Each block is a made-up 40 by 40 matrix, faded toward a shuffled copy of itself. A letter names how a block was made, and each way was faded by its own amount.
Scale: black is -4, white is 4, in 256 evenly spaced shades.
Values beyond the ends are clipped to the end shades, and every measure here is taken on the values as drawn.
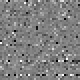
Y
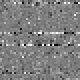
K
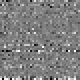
K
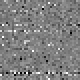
Y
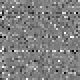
Y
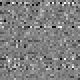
K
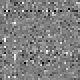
Y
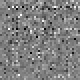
Y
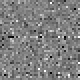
Y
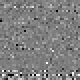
K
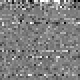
K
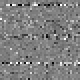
K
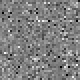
Y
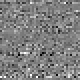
K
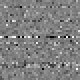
K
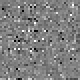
Y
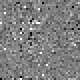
Y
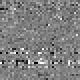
K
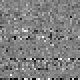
K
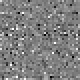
Y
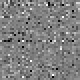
Y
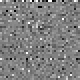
Y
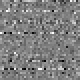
K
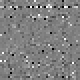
Y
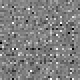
Y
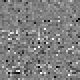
Y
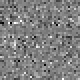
Y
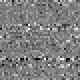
K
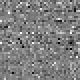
Y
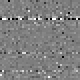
K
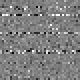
K
